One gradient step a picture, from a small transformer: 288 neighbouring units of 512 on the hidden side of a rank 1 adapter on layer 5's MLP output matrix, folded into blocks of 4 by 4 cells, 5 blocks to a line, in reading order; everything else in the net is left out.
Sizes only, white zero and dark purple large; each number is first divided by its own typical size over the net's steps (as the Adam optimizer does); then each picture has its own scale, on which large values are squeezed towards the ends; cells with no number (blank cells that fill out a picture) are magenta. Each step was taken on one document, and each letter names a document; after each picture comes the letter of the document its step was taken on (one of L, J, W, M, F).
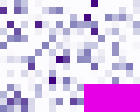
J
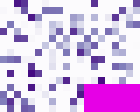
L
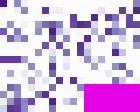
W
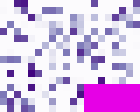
L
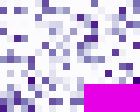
J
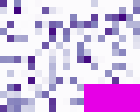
W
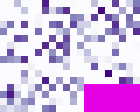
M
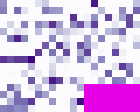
J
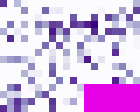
W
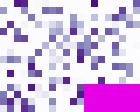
L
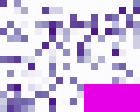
W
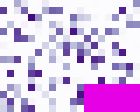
L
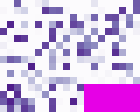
J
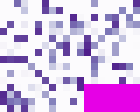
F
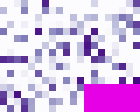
F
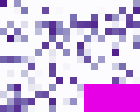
W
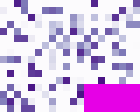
L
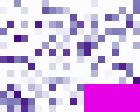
J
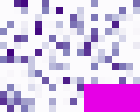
F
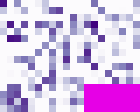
J
